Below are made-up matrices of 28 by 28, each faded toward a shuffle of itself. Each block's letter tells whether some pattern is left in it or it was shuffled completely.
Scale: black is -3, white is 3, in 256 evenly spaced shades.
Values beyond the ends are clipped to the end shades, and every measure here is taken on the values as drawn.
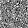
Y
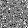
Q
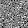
Y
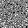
Q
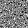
Y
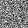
Y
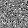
Y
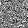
Y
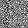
Q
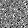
Y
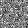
Q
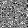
Q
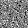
Y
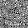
Q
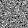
Y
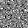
Q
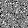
Y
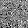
Q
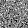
Y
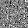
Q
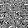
Q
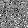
Y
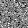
Q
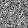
Y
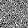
Q
